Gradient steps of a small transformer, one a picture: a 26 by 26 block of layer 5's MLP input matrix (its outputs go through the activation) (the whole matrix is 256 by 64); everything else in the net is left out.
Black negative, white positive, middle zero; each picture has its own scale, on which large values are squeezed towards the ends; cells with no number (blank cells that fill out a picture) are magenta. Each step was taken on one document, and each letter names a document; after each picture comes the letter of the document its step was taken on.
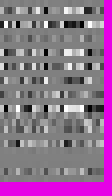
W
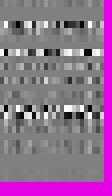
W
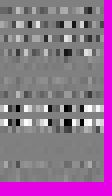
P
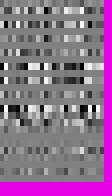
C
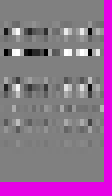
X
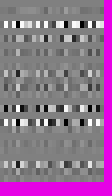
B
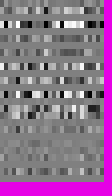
C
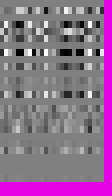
W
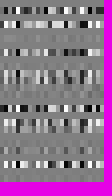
B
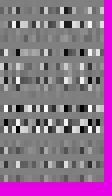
B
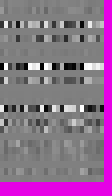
C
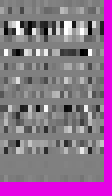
W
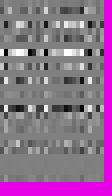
W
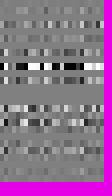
C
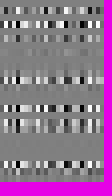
B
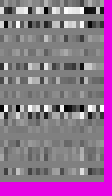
C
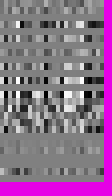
C
